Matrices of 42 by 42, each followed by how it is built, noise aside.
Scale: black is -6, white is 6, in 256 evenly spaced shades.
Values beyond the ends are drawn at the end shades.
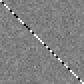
diagonal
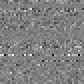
uneven rows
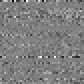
uneven rows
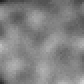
smooth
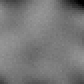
smooth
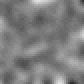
smooth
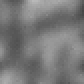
smooth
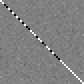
diagonal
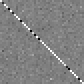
diagonal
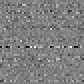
uneven rows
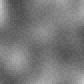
smooth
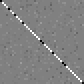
diagonal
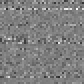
uneven rows
